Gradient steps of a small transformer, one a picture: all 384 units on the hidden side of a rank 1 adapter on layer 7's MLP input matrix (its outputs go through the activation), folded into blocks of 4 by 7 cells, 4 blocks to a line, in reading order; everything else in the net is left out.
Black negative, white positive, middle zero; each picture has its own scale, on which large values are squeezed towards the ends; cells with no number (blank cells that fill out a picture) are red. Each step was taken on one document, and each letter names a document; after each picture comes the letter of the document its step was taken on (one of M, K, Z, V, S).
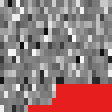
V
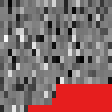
V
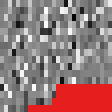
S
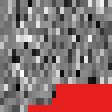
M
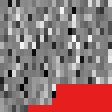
M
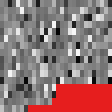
V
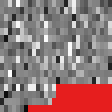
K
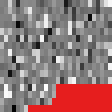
S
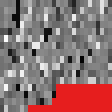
M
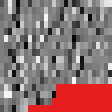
M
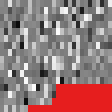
S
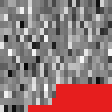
S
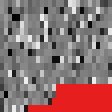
K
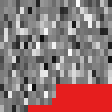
V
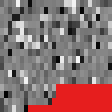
K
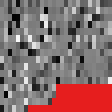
K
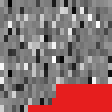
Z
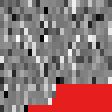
K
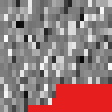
S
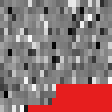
K
